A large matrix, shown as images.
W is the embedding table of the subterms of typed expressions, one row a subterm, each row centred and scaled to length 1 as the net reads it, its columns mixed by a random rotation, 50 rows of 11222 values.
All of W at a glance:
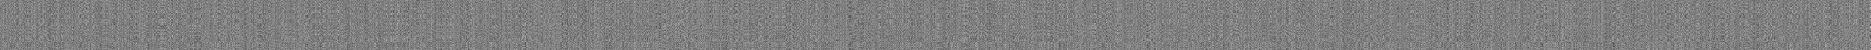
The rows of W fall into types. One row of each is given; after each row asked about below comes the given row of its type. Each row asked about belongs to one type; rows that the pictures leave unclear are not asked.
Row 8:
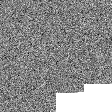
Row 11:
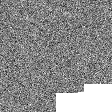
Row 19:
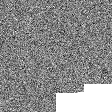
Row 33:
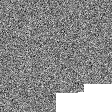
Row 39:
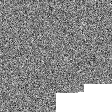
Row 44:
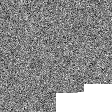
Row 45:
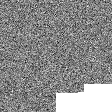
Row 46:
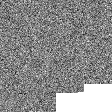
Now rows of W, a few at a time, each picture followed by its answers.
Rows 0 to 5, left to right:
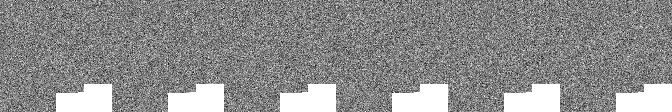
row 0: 19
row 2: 33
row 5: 39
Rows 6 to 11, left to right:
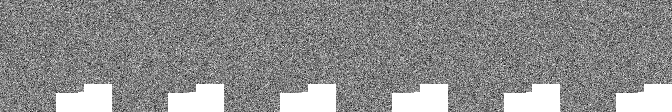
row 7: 44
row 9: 39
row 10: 11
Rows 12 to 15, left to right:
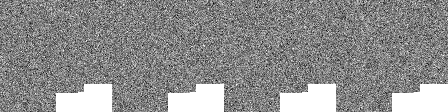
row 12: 11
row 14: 39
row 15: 44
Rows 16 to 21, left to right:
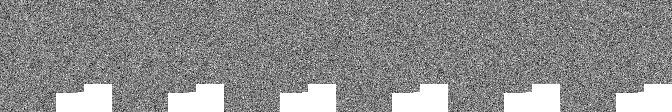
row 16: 44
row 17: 44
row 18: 8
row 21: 11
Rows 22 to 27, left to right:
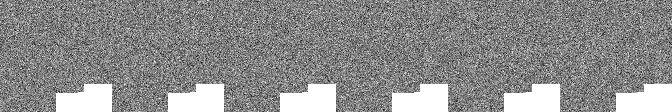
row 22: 19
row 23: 39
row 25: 45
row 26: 44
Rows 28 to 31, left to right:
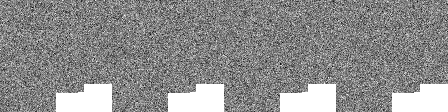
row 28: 45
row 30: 11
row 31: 45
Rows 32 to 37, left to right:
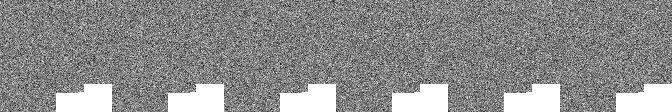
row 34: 11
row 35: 45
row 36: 8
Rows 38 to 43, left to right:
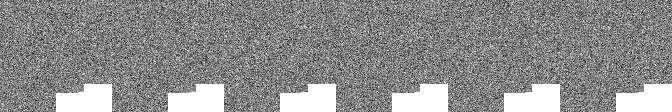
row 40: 39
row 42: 33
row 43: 46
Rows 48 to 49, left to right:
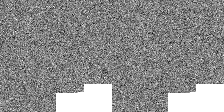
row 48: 19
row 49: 8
